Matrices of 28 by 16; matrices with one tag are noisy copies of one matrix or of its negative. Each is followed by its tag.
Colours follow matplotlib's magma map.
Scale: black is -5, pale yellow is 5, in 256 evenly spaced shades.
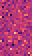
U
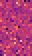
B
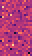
U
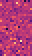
B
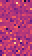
B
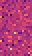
U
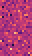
U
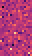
U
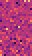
B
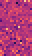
B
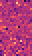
B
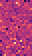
B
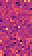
B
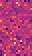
B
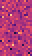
U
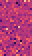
B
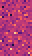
U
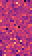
B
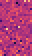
B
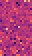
B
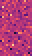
U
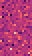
U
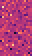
U
